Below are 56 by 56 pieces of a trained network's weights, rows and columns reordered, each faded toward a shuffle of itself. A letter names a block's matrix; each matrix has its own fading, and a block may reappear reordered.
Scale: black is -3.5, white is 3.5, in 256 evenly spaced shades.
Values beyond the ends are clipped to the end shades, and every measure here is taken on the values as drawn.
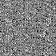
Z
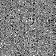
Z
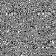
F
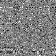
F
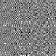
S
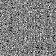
Z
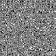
F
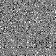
F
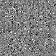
Z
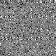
F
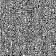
Z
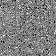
Z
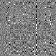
S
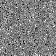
Z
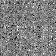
Z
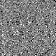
F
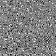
F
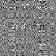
S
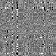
S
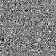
F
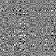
S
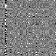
S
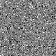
F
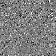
F
